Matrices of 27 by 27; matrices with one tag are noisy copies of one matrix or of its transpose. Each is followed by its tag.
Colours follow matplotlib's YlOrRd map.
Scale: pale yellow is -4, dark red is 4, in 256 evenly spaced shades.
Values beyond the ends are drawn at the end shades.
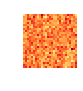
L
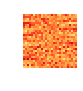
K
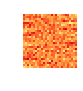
K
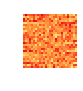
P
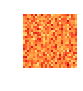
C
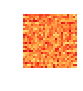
P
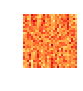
K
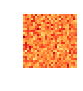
C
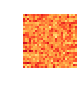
P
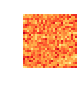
L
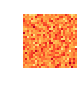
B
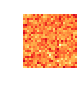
L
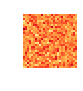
B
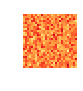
C
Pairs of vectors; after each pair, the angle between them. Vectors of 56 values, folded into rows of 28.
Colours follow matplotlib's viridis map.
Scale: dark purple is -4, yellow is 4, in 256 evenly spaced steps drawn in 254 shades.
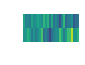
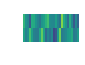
partly aligned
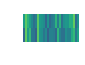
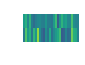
partly aligned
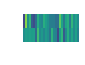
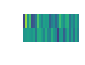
nearly parallel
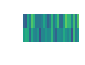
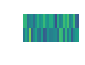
orthogonal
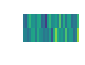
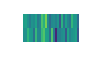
nearly opposite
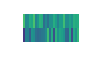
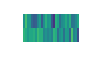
partly opposed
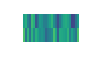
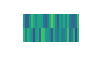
partly aligned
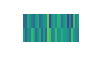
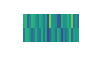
nearly opposite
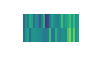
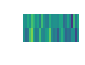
orthogonal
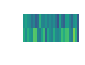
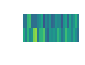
partly aligned
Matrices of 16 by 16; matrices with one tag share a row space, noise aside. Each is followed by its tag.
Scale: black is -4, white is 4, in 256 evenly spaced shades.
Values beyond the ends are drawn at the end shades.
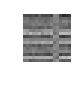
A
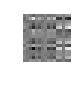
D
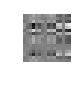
D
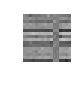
A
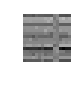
A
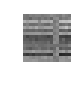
A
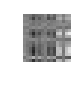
D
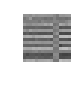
A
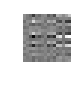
D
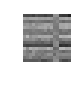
A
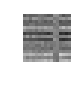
A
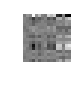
D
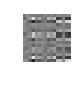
D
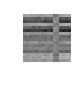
A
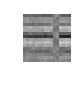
A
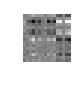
D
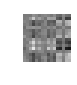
D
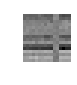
A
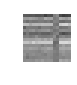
A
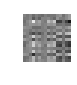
D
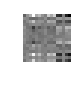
D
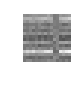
A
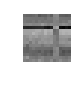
A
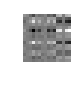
D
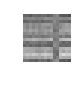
A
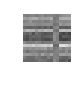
A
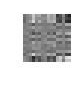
D
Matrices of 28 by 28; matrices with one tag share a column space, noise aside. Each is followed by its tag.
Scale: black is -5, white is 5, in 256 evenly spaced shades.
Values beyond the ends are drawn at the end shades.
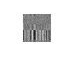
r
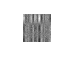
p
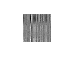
p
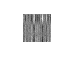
p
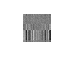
r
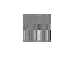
r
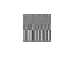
r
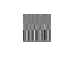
r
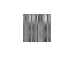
p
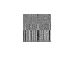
r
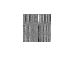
p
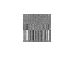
r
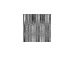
p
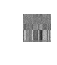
r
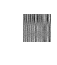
p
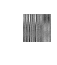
p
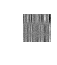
p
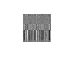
r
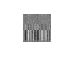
r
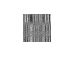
p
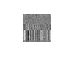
r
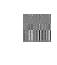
r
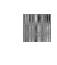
p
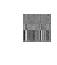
r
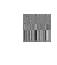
r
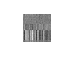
r
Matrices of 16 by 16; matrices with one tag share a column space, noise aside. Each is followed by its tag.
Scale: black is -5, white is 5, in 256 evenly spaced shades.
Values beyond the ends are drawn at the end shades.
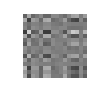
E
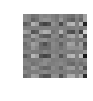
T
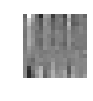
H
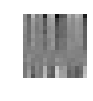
H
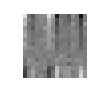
H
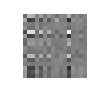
E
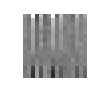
H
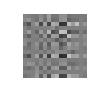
T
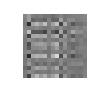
T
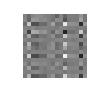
T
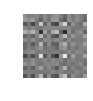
T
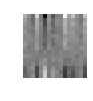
H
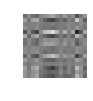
E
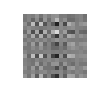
T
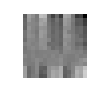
H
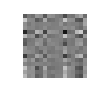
E
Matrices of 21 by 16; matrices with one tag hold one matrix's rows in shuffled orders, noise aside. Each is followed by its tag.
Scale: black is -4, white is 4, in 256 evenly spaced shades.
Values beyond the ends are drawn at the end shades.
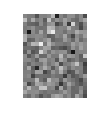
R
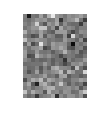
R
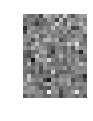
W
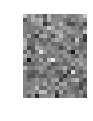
R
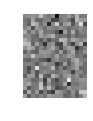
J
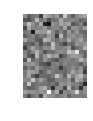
W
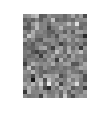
W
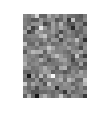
R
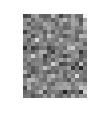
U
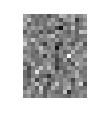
J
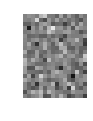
R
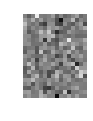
J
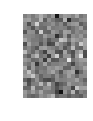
J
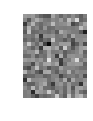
W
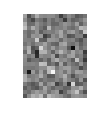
R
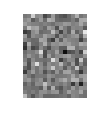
U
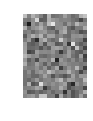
R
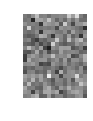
W
